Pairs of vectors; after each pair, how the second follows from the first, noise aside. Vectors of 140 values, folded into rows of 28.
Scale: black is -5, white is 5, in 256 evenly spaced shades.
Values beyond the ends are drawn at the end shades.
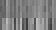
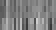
copied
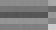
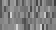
shuffled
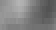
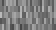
shuffled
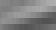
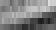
scaled up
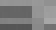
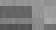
copied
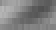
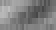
copied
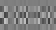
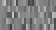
shuffled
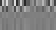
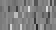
shuffled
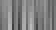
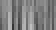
copied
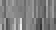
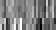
scaled up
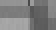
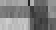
scaled up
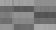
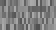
shuffled
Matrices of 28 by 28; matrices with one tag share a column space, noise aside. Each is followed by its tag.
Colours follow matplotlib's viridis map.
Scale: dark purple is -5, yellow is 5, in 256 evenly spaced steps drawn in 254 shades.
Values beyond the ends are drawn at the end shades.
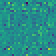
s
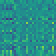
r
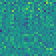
s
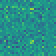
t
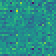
s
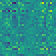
s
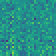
r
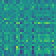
r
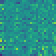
r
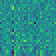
r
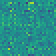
s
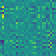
t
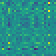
s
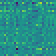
s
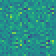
t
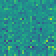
r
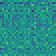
s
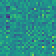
t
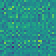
t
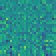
r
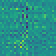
t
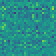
t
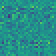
t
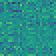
s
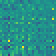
r
